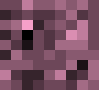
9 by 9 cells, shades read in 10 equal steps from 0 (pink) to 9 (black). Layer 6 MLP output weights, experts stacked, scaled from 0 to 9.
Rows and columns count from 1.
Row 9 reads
4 5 7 6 5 5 6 3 4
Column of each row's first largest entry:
1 1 4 3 3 1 8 3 3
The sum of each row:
35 49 35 45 43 41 41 44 45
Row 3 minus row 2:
-3 -3 -5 1 -1 -1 2 -4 0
